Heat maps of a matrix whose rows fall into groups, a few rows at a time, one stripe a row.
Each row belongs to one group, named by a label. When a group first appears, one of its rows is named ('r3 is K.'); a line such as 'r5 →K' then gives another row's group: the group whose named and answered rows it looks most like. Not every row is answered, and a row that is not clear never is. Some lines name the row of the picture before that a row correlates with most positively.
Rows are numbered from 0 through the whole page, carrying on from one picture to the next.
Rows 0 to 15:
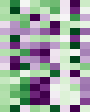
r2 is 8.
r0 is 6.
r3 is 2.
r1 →6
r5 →6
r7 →8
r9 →2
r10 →6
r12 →8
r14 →8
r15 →6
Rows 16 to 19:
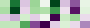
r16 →6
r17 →6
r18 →2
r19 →8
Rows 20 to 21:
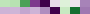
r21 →2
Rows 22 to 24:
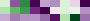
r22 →8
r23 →8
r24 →2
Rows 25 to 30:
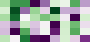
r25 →8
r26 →6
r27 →6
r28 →2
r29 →2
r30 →8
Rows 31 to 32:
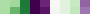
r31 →8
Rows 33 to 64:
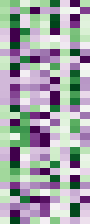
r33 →6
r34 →8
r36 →6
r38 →2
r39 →6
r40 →2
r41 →8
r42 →6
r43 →2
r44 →2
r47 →2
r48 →6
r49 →8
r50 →2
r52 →8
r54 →2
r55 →2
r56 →6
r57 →8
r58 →6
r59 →2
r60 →6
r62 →2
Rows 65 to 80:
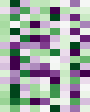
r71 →2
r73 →2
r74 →2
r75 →8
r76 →2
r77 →6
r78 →6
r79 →8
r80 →6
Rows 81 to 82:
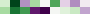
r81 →6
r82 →8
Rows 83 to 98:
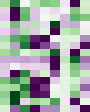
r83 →6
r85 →2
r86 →6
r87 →2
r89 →8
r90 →6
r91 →2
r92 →2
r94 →8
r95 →8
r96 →8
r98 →8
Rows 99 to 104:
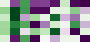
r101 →6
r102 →8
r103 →6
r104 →8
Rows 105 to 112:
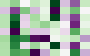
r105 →6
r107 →6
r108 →6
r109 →2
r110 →8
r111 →6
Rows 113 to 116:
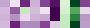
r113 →2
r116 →2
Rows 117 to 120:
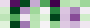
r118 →6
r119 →6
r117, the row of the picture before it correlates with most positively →114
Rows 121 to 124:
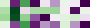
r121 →8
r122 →6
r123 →8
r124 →8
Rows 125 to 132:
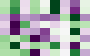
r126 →6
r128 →2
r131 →6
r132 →8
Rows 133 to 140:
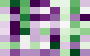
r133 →8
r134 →2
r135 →8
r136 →2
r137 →2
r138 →2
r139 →6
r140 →2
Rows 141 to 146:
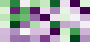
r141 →6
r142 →8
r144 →6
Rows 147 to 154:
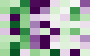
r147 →8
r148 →8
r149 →2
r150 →8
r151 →2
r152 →8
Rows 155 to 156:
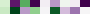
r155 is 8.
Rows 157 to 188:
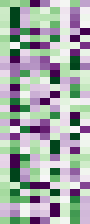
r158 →6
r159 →6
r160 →6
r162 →6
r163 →8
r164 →6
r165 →2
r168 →6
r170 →2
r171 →8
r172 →2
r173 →6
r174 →2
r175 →8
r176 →2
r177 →6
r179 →2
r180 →2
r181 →6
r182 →6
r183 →8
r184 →6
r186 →2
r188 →8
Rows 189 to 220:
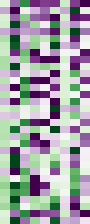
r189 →8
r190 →2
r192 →6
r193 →2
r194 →6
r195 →6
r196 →8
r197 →8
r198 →6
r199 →2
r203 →2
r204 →6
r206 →8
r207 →6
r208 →8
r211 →6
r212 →6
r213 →2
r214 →8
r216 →8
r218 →6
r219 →8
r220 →6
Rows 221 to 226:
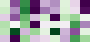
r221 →8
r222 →8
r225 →6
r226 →2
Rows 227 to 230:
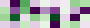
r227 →2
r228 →8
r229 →6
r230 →2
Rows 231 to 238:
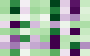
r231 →6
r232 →6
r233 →6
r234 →2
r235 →6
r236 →2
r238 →6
